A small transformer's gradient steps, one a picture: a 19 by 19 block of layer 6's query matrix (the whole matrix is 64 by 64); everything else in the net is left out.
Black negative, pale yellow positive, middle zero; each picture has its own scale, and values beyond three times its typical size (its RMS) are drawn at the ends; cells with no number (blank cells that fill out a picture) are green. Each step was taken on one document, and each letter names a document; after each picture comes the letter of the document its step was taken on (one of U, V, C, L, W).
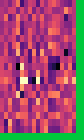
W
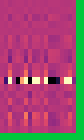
W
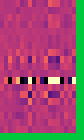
W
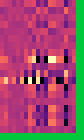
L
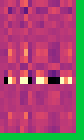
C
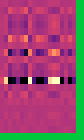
C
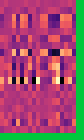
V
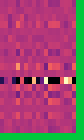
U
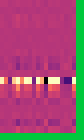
U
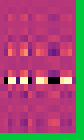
C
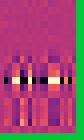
W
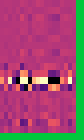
W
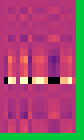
C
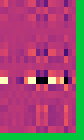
L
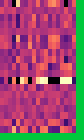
V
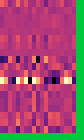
U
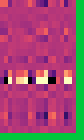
L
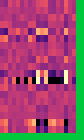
L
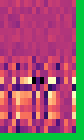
U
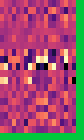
L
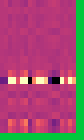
C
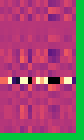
W
